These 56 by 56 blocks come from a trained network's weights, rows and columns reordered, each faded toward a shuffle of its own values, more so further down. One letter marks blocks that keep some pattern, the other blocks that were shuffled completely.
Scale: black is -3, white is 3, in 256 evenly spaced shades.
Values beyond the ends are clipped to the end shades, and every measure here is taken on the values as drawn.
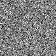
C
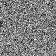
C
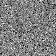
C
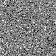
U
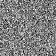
U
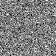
U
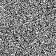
C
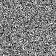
C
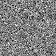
C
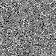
U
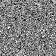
C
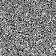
U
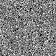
C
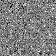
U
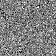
U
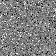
C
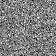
C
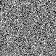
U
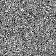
U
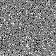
C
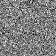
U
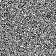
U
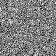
U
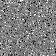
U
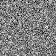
U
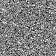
C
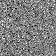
C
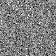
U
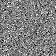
C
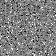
C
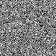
U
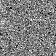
C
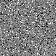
C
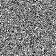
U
